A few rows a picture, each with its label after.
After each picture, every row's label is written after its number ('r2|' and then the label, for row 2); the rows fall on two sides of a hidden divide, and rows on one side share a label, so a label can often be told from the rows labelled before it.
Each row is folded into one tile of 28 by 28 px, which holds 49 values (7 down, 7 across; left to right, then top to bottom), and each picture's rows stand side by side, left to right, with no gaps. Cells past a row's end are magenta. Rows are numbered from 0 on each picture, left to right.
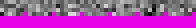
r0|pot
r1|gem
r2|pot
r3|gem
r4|gem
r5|gem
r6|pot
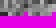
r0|pot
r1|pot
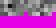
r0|pot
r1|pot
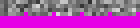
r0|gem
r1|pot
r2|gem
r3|gem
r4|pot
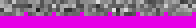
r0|gem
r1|pot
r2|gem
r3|gem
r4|pot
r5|pot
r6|pot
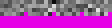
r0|pot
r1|pot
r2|gem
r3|pot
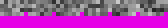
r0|gem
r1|gem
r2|pot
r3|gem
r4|pot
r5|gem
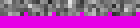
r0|gem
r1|gem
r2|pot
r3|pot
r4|pot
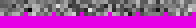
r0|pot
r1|gem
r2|gem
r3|gem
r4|gem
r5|gem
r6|pot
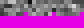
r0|pot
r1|pot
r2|pot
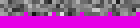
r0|gem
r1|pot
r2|gem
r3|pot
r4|gem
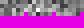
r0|pot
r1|pot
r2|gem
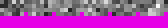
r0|pot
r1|gem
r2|gem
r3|gem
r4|pot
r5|pot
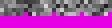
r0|pot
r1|pot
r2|pot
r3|gem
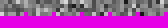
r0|gem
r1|pot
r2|gem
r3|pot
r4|gem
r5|pot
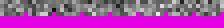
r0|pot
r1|pot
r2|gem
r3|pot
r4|pot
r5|pot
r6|gem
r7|gem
